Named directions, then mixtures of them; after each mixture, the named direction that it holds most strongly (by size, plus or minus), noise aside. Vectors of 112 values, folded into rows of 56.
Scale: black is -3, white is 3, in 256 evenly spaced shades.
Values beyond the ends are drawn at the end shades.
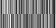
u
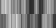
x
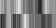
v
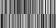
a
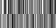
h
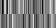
h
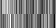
u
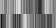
v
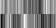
v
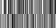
h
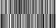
a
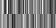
h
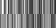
h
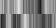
v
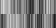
x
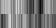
x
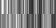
x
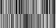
u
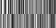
h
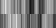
x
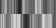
v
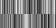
u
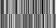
h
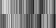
x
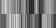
x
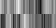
v
